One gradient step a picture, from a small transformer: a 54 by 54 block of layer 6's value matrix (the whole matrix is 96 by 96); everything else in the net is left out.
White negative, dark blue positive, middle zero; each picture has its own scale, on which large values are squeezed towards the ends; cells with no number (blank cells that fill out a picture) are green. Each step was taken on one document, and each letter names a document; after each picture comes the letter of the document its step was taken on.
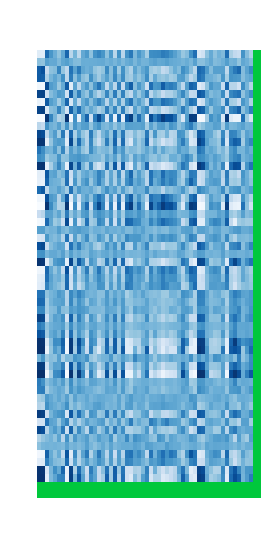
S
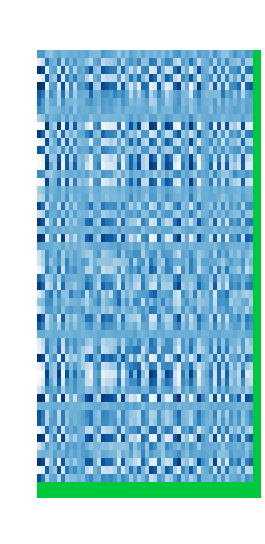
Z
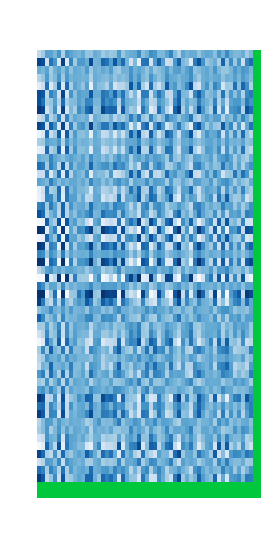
Z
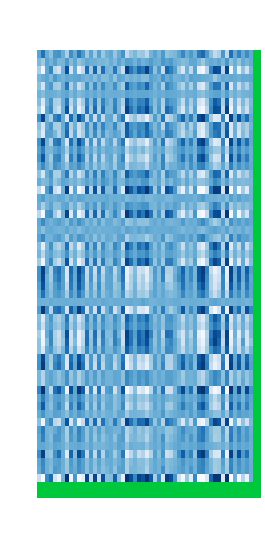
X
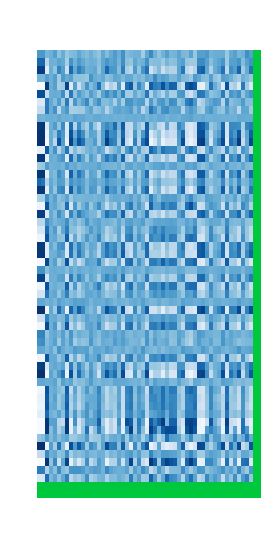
S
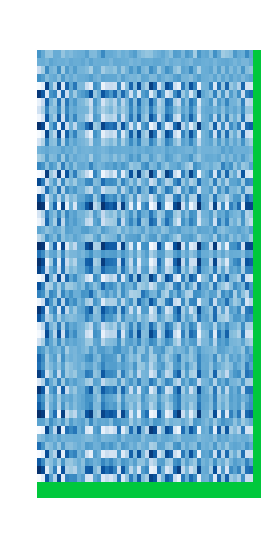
Z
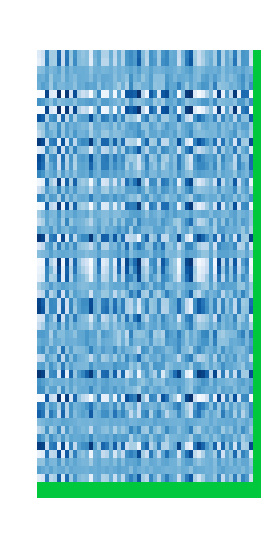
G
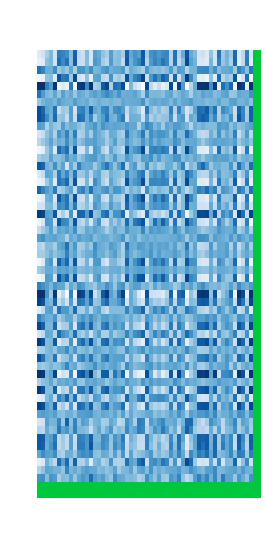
G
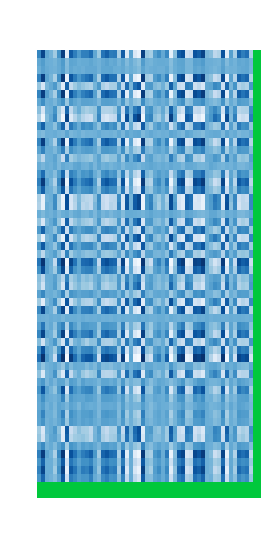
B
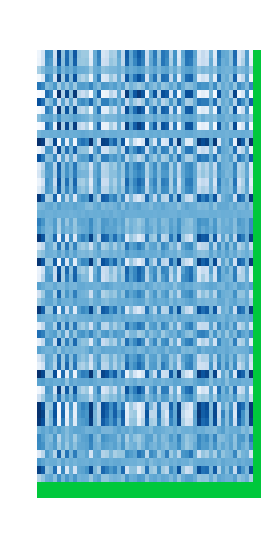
G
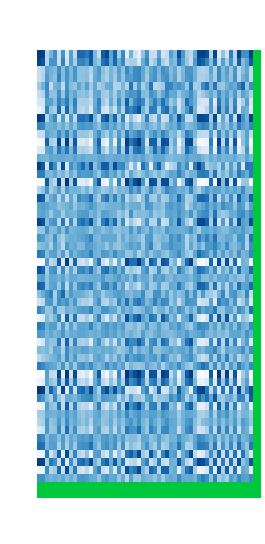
G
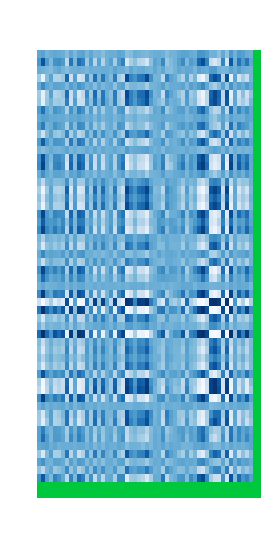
X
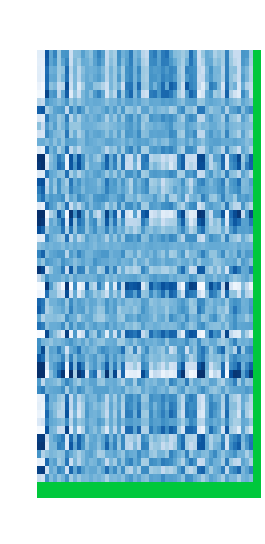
S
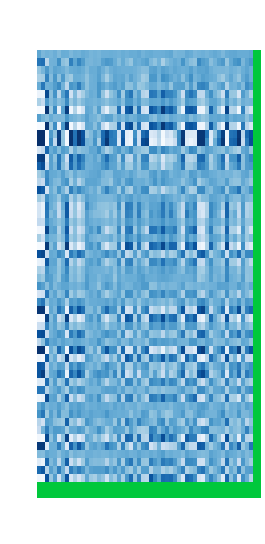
S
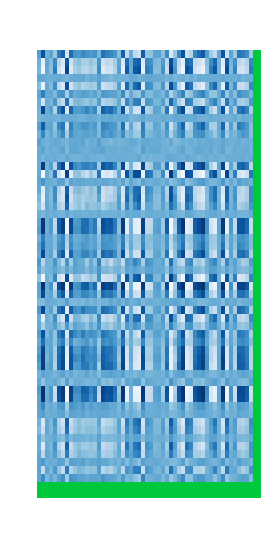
B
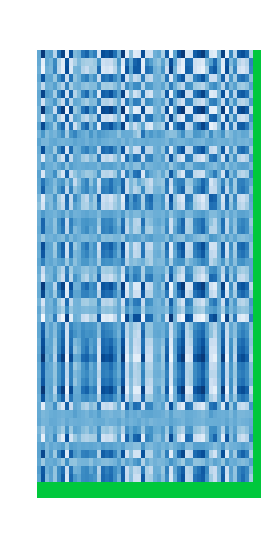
B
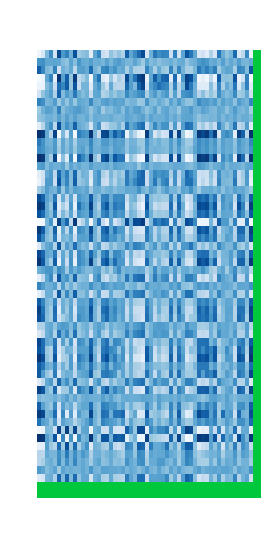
G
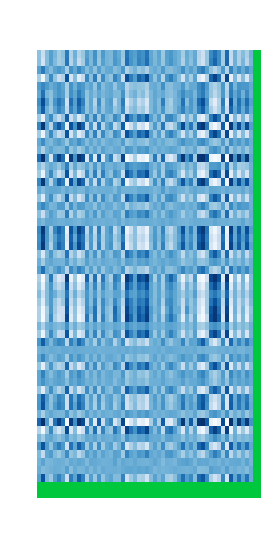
X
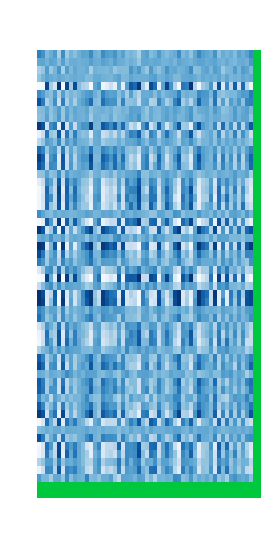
Z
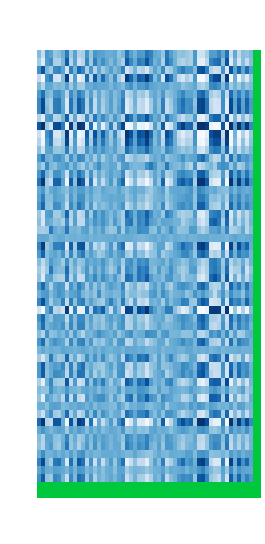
X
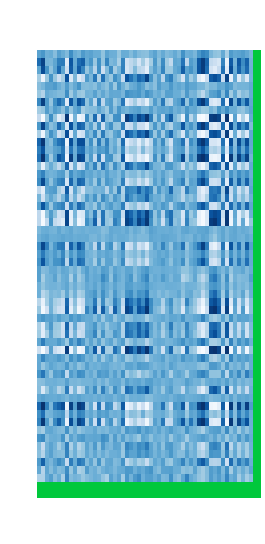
X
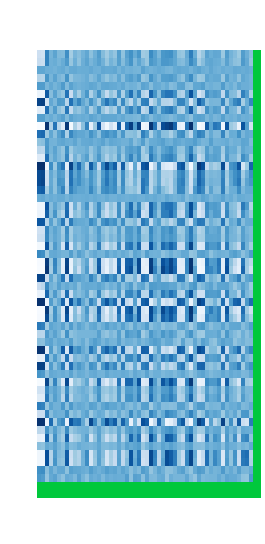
S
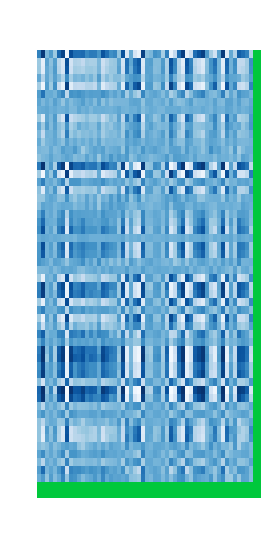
B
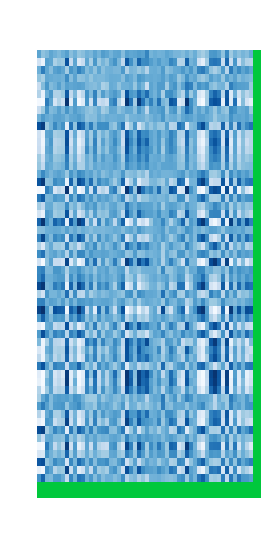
X
